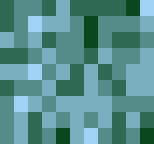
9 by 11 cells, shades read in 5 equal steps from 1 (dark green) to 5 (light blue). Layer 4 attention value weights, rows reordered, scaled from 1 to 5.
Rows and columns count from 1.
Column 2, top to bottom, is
3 3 3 2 4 3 5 4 4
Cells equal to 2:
24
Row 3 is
4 3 4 2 3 3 1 3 2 2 3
